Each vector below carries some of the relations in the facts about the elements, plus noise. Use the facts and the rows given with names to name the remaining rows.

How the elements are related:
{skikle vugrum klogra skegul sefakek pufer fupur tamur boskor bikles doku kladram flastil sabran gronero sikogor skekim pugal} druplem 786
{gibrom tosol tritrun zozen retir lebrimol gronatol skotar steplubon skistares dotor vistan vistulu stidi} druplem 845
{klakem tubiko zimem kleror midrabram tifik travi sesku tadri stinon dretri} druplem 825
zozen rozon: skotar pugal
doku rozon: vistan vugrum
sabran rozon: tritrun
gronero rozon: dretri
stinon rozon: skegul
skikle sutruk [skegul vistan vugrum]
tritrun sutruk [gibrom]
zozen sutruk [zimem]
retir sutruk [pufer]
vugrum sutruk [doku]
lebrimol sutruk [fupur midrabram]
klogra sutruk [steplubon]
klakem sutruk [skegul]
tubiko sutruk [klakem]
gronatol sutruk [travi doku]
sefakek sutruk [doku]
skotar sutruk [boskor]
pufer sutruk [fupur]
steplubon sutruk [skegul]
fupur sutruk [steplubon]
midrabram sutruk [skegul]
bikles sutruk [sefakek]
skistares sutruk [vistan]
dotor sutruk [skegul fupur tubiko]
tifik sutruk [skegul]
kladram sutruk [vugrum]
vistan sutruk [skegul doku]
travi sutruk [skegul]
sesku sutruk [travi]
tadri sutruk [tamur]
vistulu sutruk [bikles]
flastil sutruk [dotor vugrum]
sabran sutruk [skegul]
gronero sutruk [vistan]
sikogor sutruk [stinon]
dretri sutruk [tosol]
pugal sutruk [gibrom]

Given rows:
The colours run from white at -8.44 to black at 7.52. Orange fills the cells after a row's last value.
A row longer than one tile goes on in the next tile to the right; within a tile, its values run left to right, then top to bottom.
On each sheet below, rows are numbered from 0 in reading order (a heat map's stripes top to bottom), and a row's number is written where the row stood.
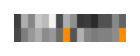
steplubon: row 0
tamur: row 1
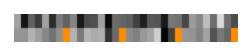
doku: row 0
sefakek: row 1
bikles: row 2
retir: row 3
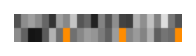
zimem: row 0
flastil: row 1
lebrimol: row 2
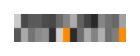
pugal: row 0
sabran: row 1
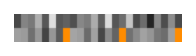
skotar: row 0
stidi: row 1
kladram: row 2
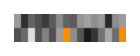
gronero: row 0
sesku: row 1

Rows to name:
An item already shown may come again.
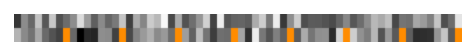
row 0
vistulu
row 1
klakem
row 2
steplubon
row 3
skistares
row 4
vistan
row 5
pugal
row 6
gronatol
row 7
travi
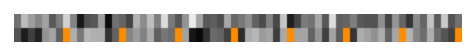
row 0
midrabram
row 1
sefakek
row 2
lebrimol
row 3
tubiko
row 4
pufer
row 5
tosol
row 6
klogra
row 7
vistulu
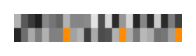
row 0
skegul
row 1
gibrom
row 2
vugrum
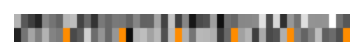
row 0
skegul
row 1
skikle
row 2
fupur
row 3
sefakek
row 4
gibrom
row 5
dotor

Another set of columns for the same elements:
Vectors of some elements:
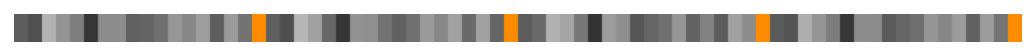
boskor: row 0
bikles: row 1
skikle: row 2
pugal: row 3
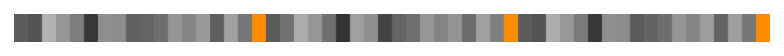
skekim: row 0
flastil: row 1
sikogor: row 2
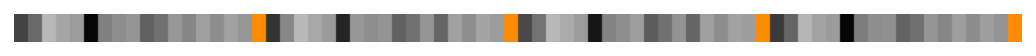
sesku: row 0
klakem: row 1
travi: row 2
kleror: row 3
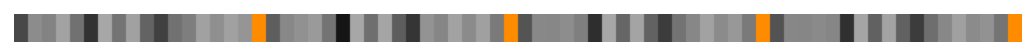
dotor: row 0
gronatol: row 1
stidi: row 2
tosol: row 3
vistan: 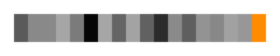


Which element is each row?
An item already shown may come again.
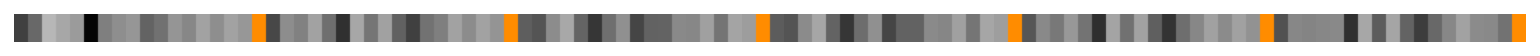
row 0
sesku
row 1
dotor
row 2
fupur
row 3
fupur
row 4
lebrimol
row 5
gibrom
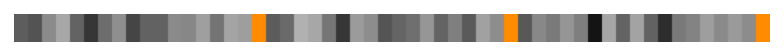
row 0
fupur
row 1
skikle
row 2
skistares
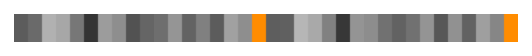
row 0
skikle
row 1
skegul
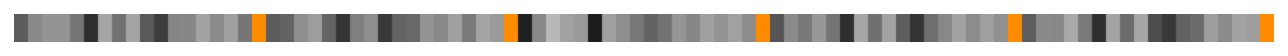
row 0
vistulu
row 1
pufer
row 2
tubiko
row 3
lebrimol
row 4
steplubon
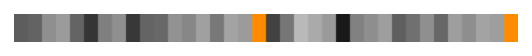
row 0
pufer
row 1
midrabram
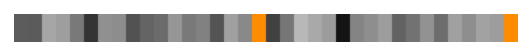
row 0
gronero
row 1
tifik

